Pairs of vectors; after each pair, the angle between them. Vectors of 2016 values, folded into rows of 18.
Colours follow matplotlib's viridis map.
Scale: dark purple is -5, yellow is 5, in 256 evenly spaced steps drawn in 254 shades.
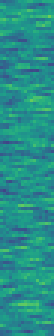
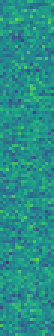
partly aligned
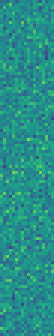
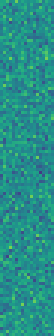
nearly opposite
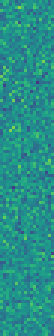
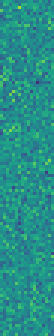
nearly parallel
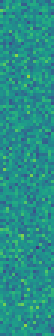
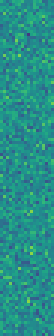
orthogonal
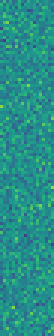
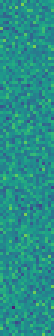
nearly opposite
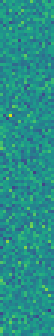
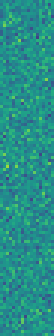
partly opposed
